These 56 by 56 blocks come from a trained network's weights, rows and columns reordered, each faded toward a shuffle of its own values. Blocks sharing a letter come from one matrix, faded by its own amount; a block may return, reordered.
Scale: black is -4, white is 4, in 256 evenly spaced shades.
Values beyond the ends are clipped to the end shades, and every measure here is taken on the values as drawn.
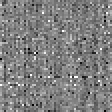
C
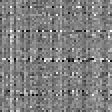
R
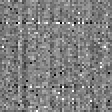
C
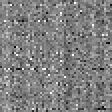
C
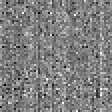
C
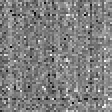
C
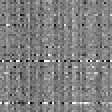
R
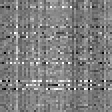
R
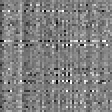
R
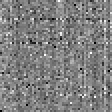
C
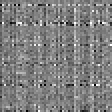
R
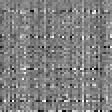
R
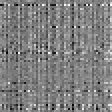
R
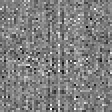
C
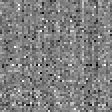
C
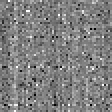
C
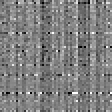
R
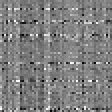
R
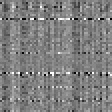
R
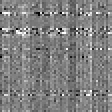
R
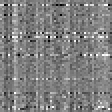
R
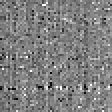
C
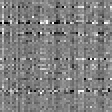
R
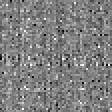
C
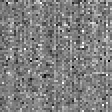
C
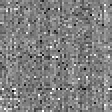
C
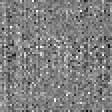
C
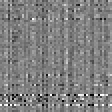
R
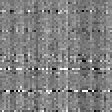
R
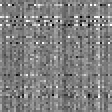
R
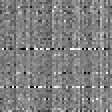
R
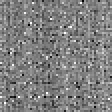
C
